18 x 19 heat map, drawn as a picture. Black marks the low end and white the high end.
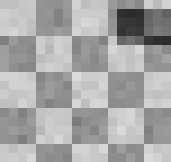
Values change most from cell to cell in the top right. The halves do not mirror each other. A checkerboard runs through the table. The top right is the ninth with the lowest average. An odd patch, lower than its surroundings, sits in the top right.
